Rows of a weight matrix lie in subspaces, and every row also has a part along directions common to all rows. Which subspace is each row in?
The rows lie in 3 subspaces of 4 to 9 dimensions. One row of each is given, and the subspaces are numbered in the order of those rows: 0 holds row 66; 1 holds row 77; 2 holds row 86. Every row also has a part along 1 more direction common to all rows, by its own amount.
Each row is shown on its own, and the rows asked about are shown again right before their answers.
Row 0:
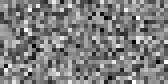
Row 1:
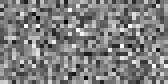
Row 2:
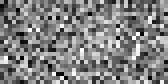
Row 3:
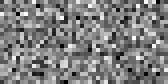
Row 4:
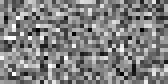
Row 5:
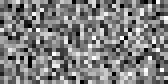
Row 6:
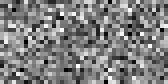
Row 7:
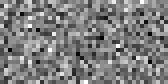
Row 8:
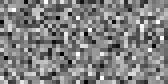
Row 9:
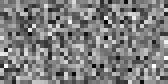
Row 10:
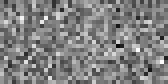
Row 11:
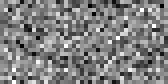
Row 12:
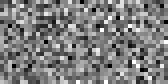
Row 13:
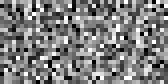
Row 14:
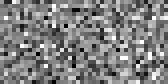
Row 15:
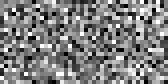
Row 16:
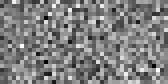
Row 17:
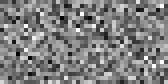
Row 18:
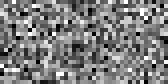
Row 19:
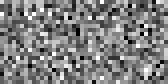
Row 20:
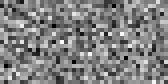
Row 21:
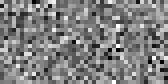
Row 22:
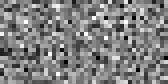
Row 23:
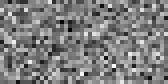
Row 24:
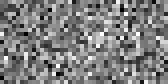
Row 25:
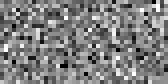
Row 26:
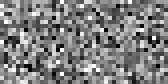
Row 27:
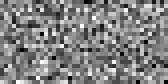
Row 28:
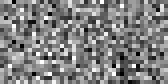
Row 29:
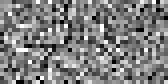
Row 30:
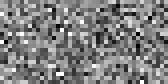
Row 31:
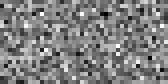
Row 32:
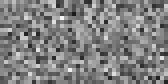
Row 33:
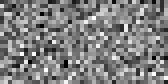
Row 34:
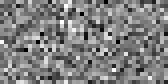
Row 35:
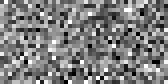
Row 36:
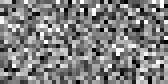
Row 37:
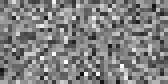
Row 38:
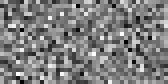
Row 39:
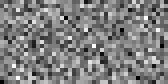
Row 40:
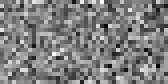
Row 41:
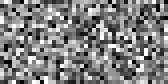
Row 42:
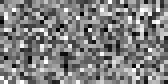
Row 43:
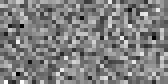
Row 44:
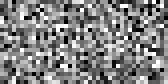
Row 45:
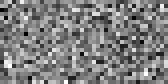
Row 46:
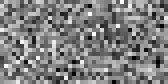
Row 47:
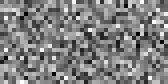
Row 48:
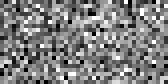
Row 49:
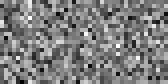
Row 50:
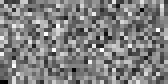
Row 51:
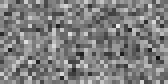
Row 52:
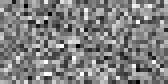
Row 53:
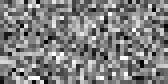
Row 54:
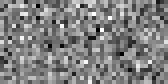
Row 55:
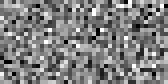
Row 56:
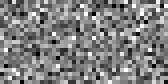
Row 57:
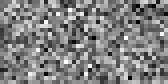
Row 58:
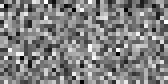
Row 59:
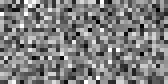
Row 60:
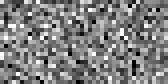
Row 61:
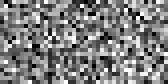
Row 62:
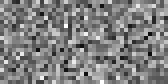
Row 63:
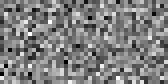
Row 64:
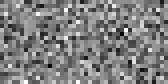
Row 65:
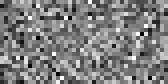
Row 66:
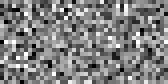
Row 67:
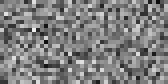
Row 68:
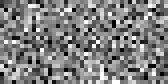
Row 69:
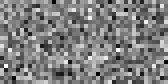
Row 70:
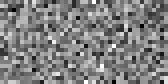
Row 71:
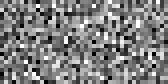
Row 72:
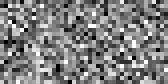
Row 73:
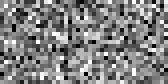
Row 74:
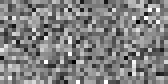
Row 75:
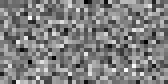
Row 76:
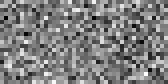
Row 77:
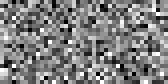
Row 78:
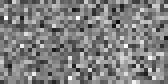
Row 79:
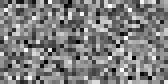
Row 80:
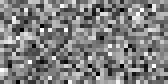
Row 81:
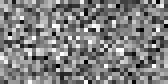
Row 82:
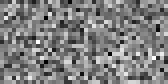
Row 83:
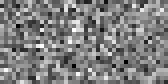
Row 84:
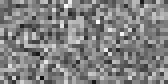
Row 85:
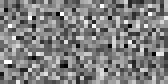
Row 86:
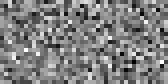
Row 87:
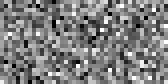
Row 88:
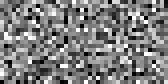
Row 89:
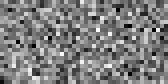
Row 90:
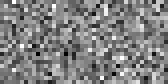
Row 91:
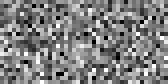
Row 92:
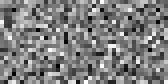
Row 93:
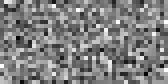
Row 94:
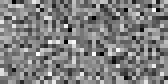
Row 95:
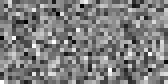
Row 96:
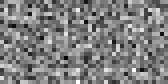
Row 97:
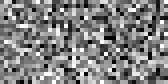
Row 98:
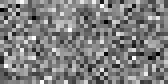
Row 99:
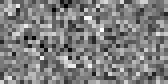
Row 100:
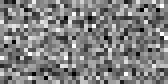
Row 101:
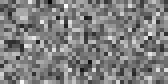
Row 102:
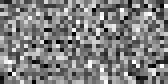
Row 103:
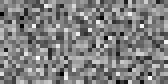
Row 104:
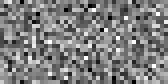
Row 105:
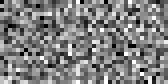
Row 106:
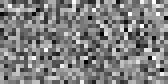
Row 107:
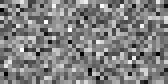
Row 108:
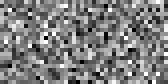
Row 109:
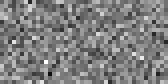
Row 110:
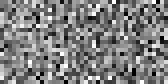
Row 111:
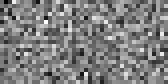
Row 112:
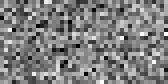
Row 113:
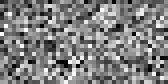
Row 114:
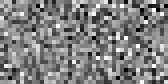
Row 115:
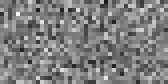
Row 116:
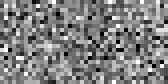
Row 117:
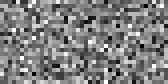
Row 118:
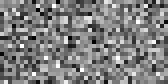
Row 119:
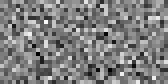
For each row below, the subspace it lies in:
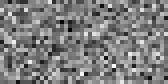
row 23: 1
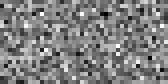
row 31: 0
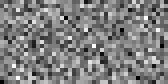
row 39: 2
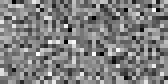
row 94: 1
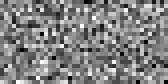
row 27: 1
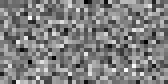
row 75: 1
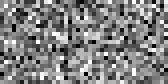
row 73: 1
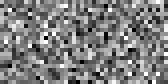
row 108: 2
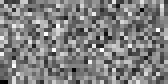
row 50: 2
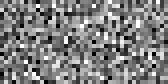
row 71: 2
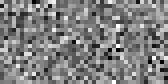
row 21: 0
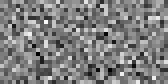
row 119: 1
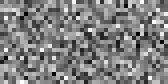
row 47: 0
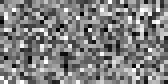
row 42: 0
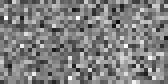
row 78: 1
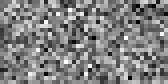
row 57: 1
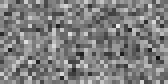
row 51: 0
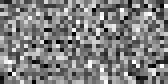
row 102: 2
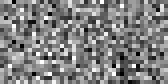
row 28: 1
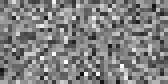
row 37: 1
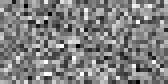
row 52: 1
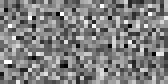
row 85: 2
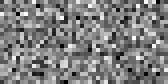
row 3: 2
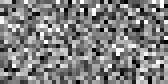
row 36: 2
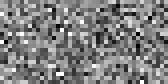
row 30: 0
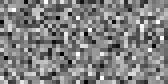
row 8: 0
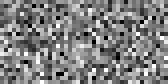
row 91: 0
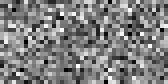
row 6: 2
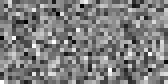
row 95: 2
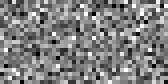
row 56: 2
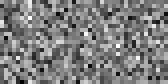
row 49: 0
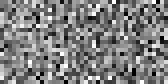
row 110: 0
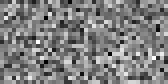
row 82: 1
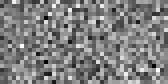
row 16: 1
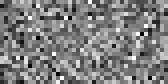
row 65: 0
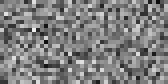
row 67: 2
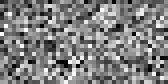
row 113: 0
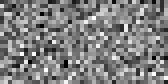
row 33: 0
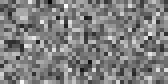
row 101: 1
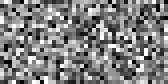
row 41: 2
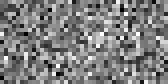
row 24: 0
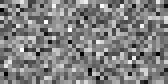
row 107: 1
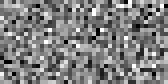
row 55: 2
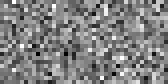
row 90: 1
